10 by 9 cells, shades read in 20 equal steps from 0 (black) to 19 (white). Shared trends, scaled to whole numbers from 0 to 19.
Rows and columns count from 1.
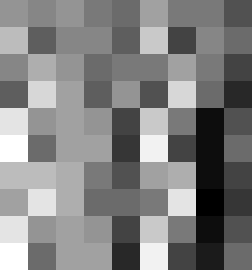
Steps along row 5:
down up down down up down down up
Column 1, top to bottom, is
11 14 10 7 17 19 14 12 17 19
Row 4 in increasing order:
3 6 7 7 8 11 12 16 16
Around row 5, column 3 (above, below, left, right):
12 12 11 11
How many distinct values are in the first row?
6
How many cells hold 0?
1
